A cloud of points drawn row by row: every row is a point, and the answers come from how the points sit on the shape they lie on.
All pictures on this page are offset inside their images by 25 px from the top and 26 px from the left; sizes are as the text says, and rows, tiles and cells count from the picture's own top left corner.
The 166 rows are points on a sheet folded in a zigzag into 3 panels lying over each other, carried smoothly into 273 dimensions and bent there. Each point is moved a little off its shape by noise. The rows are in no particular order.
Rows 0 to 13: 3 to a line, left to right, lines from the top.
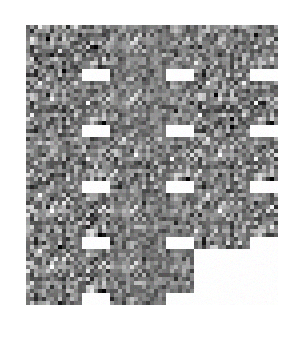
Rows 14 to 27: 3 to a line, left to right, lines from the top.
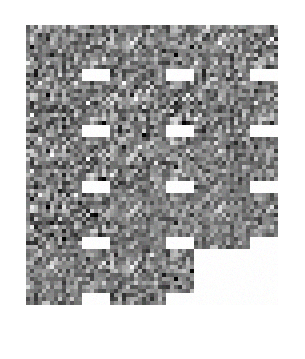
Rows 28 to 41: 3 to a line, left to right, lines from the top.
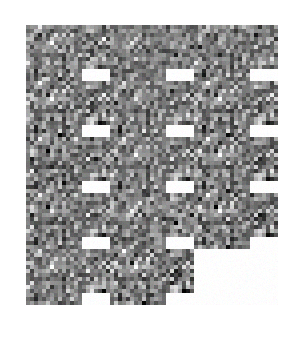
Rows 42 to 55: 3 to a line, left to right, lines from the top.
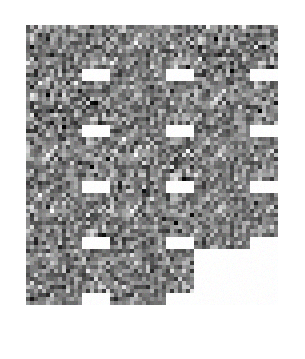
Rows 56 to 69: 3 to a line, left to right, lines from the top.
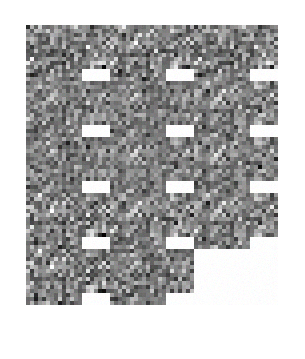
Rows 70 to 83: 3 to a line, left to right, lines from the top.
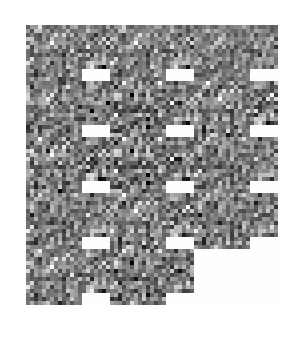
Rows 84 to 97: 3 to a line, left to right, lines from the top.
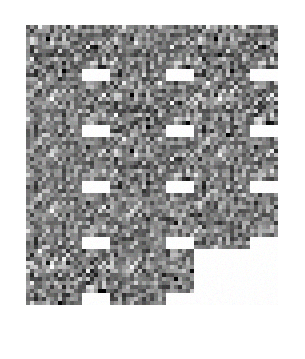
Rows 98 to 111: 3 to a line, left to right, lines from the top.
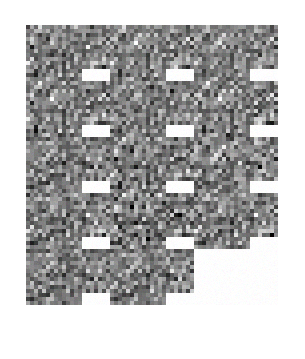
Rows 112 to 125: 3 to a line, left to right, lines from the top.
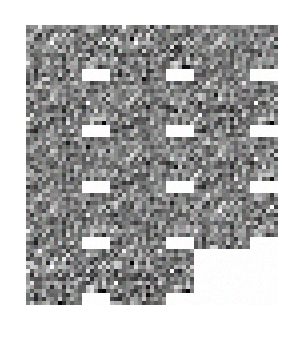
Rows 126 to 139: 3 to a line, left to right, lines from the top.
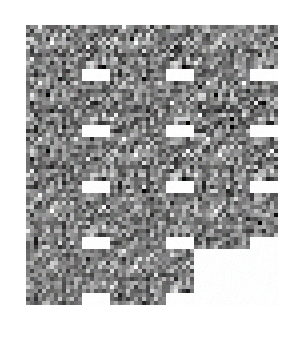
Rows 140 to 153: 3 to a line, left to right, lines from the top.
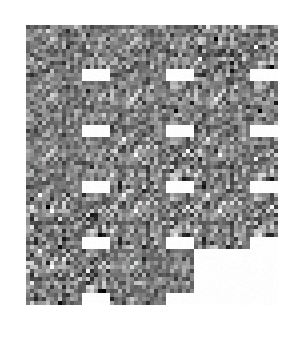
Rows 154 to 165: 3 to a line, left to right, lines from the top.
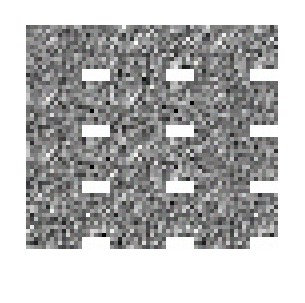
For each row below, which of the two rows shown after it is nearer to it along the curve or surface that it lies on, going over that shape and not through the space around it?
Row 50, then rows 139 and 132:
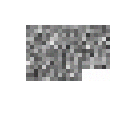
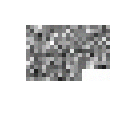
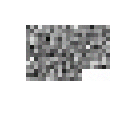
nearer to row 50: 132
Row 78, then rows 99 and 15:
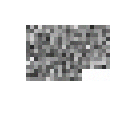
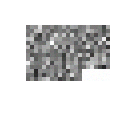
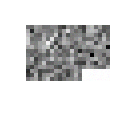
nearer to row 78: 99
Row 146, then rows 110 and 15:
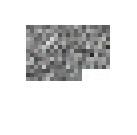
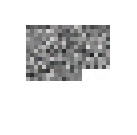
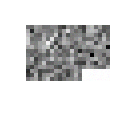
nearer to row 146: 110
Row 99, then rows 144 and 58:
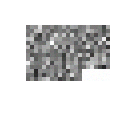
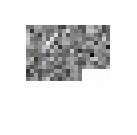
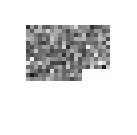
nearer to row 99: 144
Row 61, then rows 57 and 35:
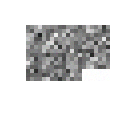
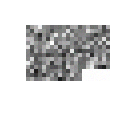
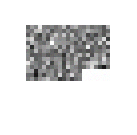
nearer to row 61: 35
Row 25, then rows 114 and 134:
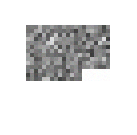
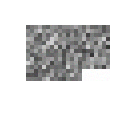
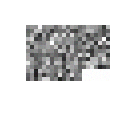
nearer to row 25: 134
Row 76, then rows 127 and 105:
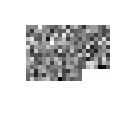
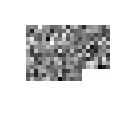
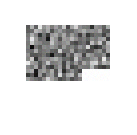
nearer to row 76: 127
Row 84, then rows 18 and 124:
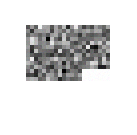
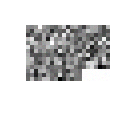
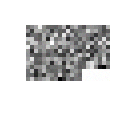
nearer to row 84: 18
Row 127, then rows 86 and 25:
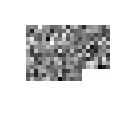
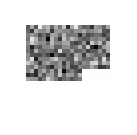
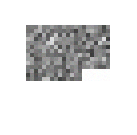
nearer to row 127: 86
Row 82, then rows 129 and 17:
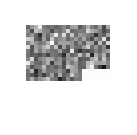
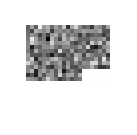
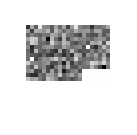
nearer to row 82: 17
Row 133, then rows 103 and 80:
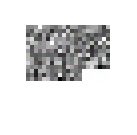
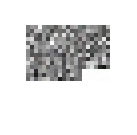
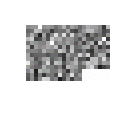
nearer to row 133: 80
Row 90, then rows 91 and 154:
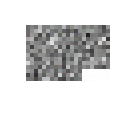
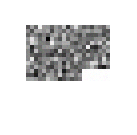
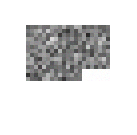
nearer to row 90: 154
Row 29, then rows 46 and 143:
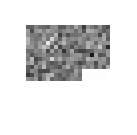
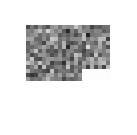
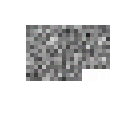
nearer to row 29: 46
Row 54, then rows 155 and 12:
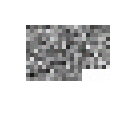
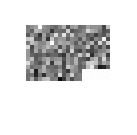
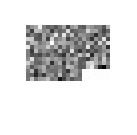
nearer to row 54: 12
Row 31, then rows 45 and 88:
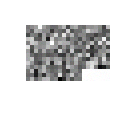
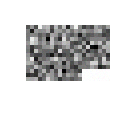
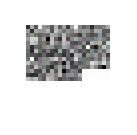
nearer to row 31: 45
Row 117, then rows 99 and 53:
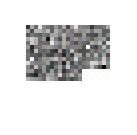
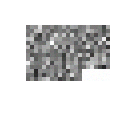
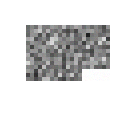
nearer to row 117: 99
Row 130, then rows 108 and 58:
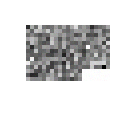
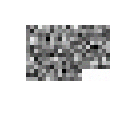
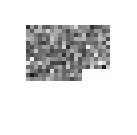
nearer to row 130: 58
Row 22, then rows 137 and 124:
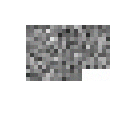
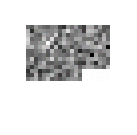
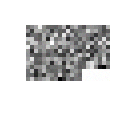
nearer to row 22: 137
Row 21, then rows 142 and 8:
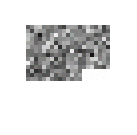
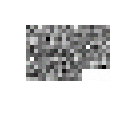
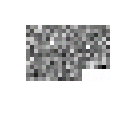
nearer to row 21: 8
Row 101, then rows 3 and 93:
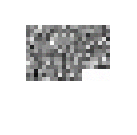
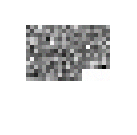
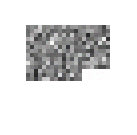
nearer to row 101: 93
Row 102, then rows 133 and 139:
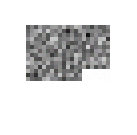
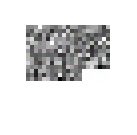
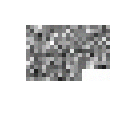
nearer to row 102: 133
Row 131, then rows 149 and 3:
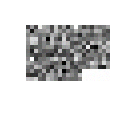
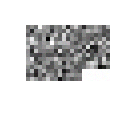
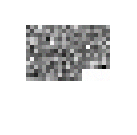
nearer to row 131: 3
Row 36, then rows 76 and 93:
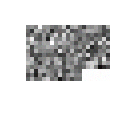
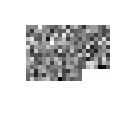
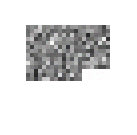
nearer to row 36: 76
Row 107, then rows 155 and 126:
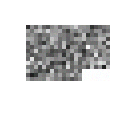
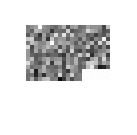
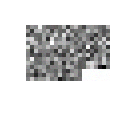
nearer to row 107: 126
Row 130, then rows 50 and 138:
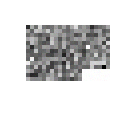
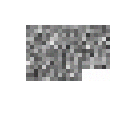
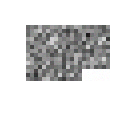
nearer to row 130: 50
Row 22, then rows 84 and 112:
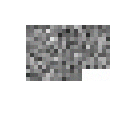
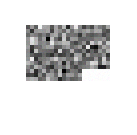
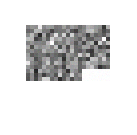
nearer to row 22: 112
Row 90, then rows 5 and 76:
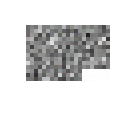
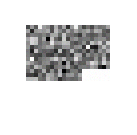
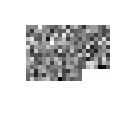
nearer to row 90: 76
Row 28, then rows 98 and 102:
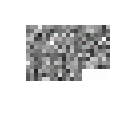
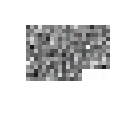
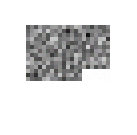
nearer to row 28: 102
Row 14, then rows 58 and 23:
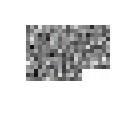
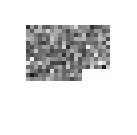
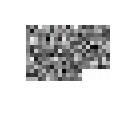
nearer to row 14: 23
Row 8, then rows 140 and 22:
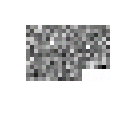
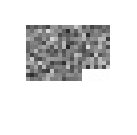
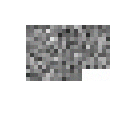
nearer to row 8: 140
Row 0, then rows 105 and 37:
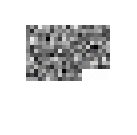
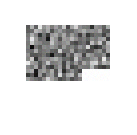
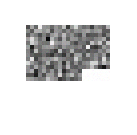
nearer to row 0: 105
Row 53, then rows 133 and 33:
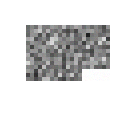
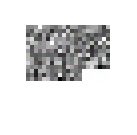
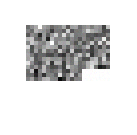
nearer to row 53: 133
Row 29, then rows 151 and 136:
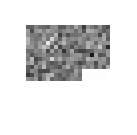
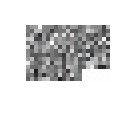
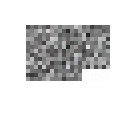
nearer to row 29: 136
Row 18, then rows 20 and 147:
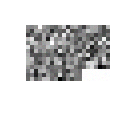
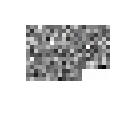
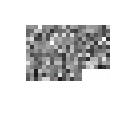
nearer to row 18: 147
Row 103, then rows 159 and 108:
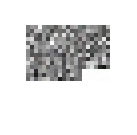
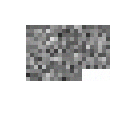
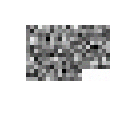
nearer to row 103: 108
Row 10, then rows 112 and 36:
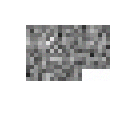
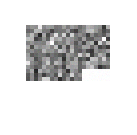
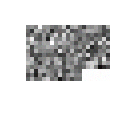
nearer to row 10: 112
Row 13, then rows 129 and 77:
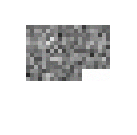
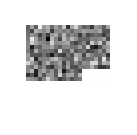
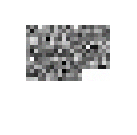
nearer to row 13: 129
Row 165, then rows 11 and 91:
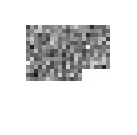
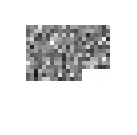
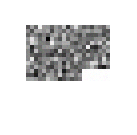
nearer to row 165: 91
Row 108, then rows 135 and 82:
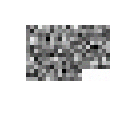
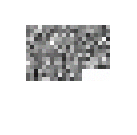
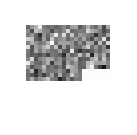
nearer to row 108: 135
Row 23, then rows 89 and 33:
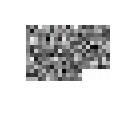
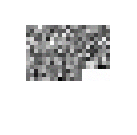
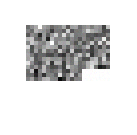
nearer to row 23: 89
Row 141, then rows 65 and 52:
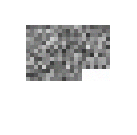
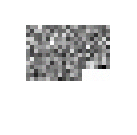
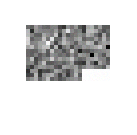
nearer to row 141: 52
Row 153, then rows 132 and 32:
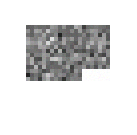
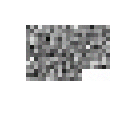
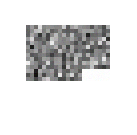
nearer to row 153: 32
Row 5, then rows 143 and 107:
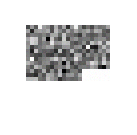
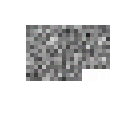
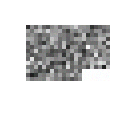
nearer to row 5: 107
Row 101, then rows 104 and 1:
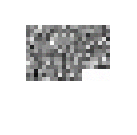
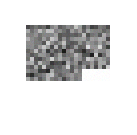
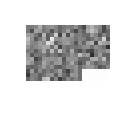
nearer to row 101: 1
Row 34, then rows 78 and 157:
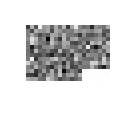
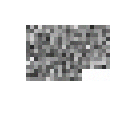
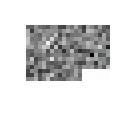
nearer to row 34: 78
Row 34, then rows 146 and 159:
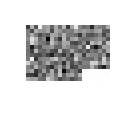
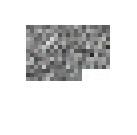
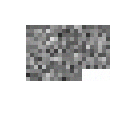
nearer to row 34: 146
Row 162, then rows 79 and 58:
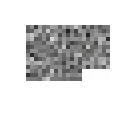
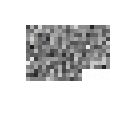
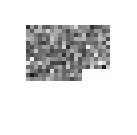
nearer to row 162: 79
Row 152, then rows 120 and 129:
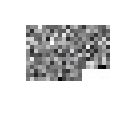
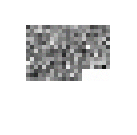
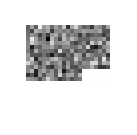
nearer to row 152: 120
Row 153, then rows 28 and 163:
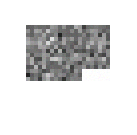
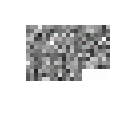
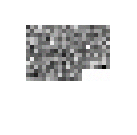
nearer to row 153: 28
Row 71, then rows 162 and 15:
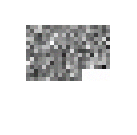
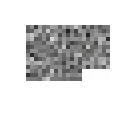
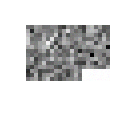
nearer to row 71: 15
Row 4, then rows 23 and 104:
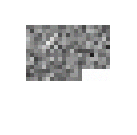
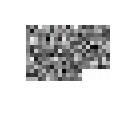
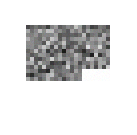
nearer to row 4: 104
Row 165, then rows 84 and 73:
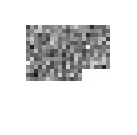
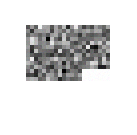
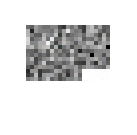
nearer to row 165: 84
